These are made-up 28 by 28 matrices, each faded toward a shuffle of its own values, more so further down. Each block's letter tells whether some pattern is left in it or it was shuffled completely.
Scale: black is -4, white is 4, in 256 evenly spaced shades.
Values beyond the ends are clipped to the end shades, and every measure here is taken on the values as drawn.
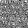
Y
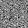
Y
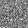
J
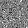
J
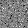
J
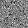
J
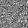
Y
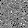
Y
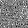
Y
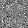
Y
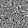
J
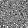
Y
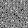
Y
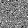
Y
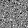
J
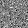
J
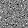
J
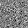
Y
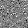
Y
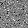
J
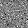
J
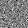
J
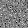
J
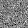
Y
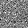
Y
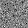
J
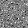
Y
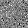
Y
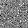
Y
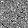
J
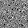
J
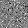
J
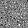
Y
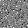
Y
